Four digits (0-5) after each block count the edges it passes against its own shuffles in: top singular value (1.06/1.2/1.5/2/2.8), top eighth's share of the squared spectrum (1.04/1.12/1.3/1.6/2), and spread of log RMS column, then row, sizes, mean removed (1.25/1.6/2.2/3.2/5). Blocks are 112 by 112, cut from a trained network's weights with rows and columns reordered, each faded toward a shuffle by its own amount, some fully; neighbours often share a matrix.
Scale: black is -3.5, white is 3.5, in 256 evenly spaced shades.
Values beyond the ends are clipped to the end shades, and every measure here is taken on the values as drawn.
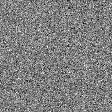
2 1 0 0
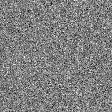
2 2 0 0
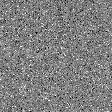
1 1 0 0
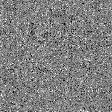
2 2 0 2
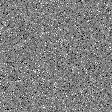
0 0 0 0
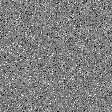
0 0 0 0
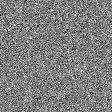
0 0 0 0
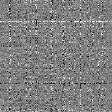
3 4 4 2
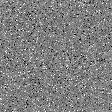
0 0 0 0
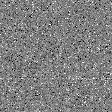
1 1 1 0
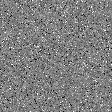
0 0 0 0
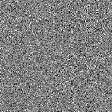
3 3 2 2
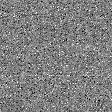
1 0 0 0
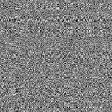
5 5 2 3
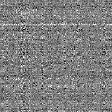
3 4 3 2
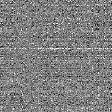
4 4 3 2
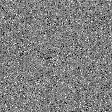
1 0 0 0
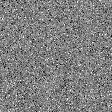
1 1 0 0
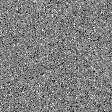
1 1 0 0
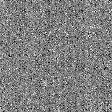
2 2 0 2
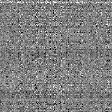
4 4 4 2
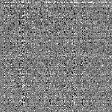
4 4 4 2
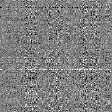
3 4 4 2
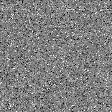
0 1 0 0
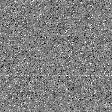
1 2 1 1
